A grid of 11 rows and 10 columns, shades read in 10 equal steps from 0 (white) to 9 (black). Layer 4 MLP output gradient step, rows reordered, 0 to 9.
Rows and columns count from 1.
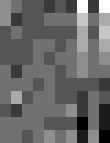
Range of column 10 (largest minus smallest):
9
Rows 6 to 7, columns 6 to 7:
6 5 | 6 6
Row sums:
48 48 52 50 52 52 57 54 57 60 55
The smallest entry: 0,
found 2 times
